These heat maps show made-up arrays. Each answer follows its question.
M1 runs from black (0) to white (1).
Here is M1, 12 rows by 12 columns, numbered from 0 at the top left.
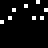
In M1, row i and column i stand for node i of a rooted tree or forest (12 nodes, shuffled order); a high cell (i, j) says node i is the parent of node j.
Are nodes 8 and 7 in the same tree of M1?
no
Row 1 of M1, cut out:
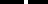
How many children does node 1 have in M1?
1
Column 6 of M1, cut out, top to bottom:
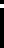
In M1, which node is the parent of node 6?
1
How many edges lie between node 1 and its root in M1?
0
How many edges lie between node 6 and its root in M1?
1
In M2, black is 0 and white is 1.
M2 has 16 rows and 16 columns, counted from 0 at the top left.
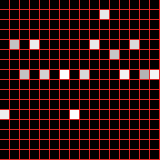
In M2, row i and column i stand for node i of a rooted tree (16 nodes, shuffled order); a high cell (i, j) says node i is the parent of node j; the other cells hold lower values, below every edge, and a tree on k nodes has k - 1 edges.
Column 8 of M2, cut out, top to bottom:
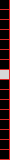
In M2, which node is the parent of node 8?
7
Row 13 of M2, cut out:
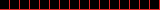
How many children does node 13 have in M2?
0
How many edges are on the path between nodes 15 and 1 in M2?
3
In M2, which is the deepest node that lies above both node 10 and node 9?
4
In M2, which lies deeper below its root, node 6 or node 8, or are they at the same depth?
the same depth
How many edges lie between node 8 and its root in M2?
3
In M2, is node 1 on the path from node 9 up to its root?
no
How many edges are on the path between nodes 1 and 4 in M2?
1
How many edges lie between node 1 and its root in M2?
4
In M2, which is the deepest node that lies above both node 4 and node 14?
7
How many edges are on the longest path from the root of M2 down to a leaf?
5
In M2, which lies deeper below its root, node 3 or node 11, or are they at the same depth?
node 3
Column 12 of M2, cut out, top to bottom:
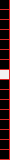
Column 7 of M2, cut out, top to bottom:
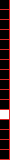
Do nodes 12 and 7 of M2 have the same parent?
no
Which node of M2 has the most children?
7
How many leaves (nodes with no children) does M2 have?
11
